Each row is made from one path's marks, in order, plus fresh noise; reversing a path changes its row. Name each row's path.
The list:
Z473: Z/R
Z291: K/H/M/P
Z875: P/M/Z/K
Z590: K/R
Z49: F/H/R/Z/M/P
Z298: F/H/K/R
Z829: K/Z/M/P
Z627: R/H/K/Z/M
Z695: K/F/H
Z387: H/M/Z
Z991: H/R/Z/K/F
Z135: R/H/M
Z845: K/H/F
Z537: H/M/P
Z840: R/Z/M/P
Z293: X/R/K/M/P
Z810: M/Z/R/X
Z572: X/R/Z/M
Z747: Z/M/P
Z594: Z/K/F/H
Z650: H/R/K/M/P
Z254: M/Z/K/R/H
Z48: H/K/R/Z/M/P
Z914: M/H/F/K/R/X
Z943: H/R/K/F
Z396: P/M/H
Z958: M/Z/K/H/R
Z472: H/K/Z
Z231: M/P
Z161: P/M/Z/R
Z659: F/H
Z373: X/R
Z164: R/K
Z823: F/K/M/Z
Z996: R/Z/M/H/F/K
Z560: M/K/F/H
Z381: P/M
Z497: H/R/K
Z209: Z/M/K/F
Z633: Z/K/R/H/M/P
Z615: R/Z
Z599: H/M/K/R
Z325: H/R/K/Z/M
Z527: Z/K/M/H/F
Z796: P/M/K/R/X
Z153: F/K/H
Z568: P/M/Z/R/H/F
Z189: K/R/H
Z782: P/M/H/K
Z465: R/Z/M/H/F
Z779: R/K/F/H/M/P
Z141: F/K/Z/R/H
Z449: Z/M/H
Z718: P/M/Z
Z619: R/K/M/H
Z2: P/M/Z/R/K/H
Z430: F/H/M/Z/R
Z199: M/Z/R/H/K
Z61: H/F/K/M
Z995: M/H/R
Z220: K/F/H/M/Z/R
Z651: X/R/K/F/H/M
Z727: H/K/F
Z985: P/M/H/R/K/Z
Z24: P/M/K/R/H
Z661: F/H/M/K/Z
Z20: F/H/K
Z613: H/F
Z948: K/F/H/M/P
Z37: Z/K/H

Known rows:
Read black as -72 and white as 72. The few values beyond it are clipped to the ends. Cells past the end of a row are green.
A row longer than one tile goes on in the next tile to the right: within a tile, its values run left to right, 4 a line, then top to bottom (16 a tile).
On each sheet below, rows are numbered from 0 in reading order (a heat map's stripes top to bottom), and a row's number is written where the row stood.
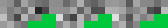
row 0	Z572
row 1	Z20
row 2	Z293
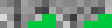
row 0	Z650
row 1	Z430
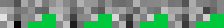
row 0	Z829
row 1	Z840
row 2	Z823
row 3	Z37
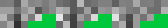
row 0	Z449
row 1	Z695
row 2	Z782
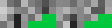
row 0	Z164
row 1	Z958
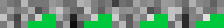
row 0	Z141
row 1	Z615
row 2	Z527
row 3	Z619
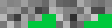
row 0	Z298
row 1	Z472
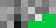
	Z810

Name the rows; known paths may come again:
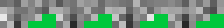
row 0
Z291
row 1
Z985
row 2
Z560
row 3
Z199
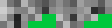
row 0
Z164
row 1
Z325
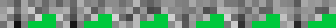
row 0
Z254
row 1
Z2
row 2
Z20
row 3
Z49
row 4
Z220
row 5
Z747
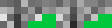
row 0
Z695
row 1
Z24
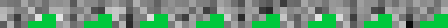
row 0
Z914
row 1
Z293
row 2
Z619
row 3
Z298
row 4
Z497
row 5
Z527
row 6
Z650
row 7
Z161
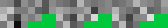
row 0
Z590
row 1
Z594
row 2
Z465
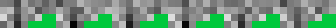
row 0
Z189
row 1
Z718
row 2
Z840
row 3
Z829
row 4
Z823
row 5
Z568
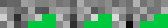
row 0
Z387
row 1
Z449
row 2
Z875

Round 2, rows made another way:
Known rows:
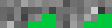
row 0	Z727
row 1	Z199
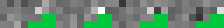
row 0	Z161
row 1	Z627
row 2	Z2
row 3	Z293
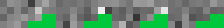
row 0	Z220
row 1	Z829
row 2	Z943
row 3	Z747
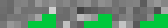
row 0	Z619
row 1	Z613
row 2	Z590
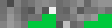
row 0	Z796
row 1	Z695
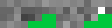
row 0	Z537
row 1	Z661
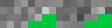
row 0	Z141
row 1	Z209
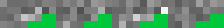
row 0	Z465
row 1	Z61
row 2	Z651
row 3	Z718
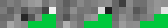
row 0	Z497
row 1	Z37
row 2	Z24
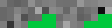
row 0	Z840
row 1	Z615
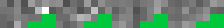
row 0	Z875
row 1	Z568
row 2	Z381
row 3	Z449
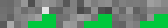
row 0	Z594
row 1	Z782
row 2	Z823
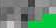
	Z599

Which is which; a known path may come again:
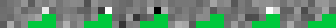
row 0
Z594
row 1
Z914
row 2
Z48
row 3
Z473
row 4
Z985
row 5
Z61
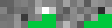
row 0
Z325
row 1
Z298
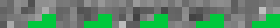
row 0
Z560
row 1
Z231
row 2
Z727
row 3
Z537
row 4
Z572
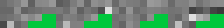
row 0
Z695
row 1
Z189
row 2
Z823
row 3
Z845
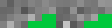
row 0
Z135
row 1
Z659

